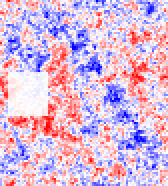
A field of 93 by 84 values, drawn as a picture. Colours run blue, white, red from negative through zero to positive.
There is no overall slope. The histogram is bell-shaped. The halves do not mirror each other. The texture is blotchy. In the middle left lies a patch that is calmer than the rest. The middle left is the smoothest part.
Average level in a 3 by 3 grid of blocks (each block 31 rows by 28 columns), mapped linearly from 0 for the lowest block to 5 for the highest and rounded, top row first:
0 0 3 | 5 3 4 | 3 4 0
